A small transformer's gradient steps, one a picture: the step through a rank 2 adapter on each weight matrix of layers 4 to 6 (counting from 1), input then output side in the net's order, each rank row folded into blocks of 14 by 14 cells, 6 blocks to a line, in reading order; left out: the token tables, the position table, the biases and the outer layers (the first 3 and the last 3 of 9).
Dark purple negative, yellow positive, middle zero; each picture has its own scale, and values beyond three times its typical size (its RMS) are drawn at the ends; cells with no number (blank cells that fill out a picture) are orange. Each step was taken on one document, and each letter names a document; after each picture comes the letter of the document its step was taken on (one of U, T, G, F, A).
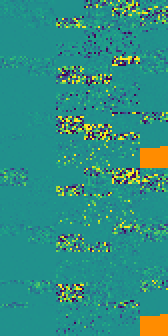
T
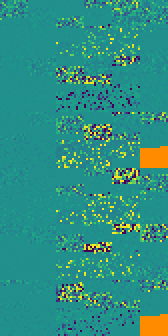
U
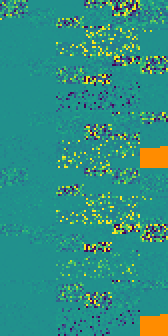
U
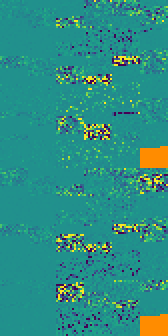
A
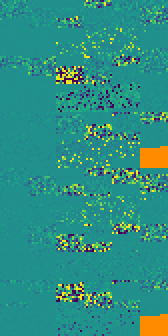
U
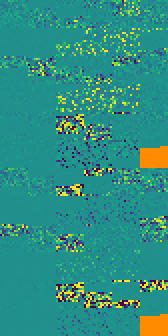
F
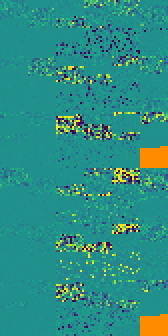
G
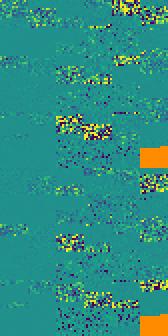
A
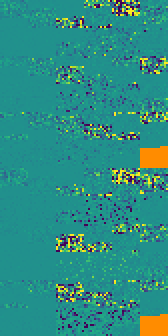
G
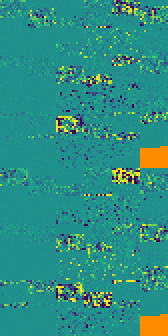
G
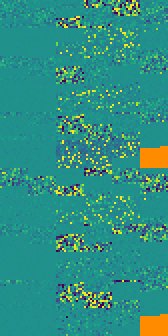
U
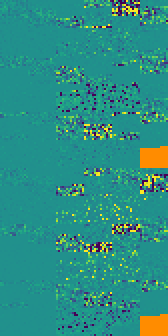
G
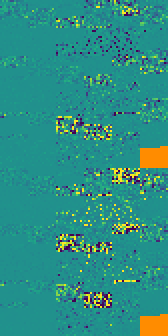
G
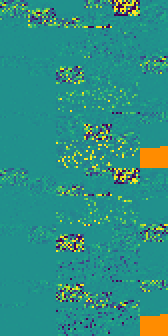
T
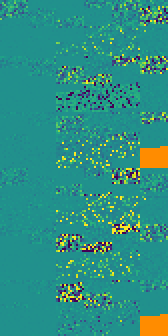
U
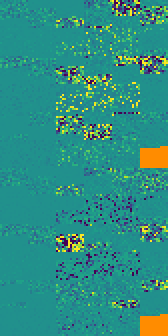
A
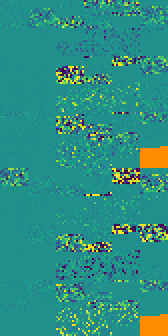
F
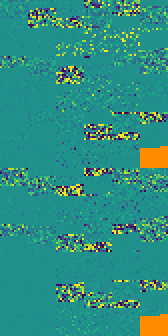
F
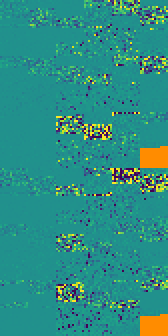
A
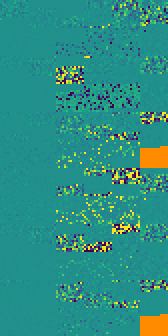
U
